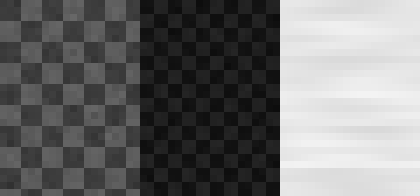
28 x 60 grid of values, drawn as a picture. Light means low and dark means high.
It is made of 1 by 3 panels. Panel 1,1: high, checkered. Panel 1,2: very high, checkered, faint in contrast. Panel 1,3: very low, streaked across, faint in contrast.
